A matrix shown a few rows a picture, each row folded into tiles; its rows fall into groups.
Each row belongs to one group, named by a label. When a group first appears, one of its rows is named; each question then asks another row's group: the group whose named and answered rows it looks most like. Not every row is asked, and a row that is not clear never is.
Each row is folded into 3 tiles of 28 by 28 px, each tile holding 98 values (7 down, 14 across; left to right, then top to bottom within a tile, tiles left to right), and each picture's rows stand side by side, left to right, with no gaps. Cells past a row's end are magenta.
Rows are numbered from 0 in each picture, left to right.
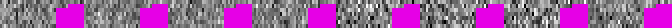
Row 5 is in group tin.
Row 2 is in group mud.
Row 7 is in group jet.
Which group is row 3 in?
mud
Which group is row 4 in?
jet
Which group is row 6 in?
mud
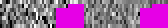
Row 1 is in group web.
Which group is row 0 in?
tin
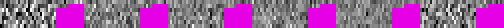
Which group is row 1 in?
tin
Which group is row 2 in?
web
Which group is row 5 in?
web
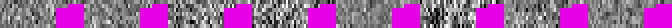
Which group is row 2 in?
tin
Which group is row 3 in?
jet
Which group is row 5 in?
jet
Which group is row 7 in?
web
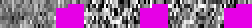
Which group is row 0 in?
jet
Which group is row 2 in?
mud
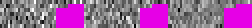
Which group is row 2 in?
web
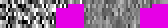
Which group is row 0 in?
tin
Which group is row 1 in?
mud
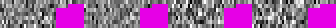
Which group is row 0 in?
web
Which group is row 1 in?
mud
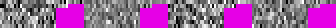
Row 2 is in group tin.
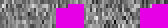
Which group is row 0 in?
mud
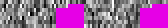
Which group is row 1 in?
web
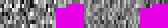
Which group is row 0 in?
mud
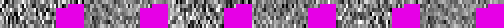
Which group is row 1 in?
tin
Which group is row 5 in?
tin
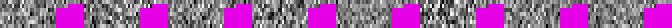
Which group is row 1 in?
tin
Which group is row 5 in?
mud
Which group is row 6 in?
web
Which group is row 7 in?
tin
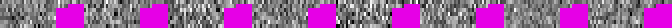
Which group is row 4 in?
web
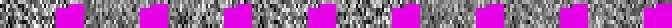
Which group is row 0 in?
tin
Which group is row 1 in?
jet
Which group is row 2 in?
jet
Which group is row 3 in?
tin
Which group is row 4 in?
mud
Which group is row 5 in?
jet
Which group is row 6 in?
tin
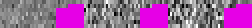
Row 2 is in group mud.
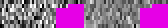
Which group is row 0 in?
jet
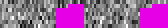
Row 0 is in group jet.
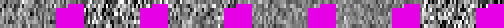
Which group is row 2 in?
mud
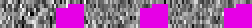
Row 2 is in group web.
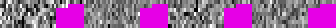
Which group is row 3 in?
mud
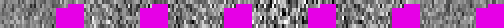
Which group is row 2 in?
tin
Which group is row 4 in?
tin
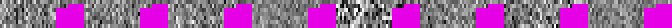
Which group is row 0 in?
jet
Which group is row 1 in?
web
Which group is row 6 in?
tin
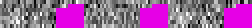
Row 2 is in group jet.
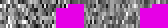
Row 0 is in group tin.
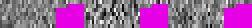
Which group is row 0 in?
tin
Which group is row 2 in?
jet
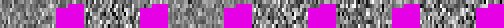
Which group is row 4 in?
mud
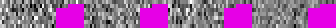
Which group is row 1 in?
tin
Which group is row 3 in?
web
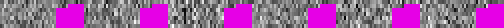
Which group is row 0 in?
jet
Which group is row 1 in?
mud
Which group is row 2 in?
jet
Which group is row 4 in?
mud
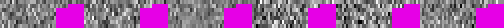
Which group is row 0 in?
web
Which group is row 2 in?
mud
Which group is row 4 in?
tin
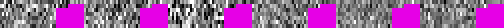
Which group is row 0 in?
mud
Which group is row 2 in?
mud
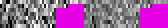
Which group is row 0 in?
tin
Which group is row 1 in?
tin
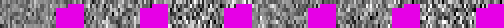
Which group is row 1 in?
mud
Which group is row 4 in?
jet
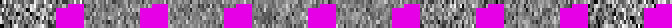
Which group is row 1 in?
tin
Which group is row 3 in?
jet
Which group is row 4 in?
web
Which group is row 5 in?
jet
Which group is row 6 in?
mud
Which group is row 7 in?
tin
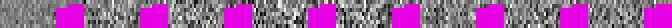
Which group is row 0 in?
web
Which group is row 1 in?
web
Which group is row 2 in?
jet
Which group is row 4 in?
web
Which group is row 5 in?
jet
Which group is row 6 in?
web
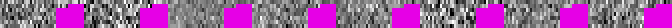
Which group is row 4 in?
jet
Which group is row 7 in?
jet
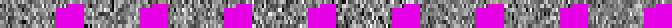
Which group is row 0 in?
tin
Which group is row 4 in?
tin
